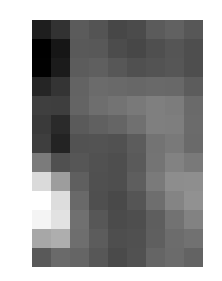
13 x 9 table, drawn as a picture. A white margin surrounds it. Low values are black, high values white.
Average level on the scale: 40%. Odd rows or columns: none. Seam: vertical, 20% of the way across, the right part calmer. Ninth with the lowest average: top left. Ninth with the highest average: bottom left.
